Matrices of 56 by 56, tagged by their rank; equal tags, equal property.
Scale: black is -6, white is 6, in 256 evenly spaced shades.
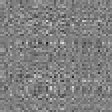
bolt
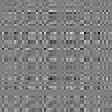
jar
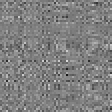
bolt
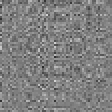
bolt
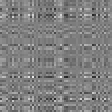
jar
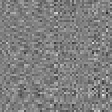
bolt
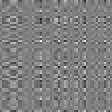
jar
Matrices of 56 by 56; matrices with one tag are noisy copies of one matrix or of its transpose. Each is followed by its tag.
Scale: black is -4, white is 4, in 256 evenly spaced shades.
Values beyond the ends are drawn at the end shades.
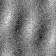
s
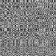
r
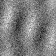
s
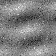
s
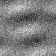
s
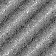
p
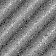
p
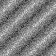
p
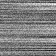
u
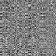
r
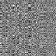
r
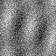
s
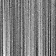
u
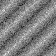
p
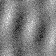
s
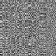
r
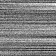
u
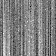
u
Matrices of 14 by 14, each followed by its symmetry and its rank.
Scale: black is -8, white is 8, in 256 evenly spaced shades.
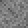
symmetric, full rank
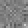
symmetric, rank three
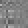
neither, rank two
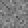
symmetric, full rank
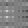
neither, rank one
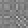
symmetric, rank three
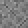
symmetric, full rank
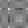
symmetric, rank one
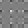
symmetric, rank one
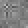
symmetric, rank three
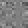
neither, rank two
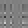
neither, rank one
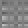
neither, rank one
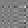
neither, rank one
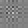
symmetric, rank one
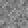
symmetric, full rank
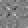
symmetric, rank three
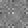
symmetric, rank three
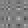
symmetric, rank one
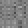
neither, rank two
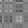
symmetric, rank one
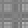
symmetric, rank one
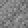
symmetric, full rank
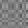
neither, rank one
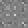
symmetric, rank three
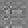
neither, rank two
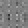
neither, rank two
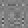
neither, rank two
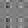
neither, rank one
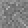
symmetric, full rank
